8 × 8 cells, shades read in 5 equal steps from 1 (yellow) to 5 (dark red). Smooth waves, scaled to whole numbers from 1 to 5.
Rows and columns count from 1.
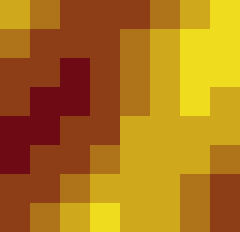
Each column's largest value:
5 5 5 4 4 3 3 4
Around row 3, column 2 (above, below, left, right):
4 5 4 5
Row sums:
23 22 24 26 26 25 24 21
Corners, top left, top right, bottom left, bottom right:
2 1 4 4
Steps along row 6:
down same down down same same up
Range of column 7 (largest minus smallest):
2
